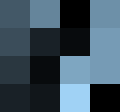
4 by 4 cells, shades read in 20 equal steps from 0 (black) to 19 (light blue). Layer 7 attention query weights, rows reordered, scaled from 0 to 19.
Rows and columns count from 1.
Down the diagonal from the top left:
8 3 15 0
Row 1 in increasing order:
0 8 12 13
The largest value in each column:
8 12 19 14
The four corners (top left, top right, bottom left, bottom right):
8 13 3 0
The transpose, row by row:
8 7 5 3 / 12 3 1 2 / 0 1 15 19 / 13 14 14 0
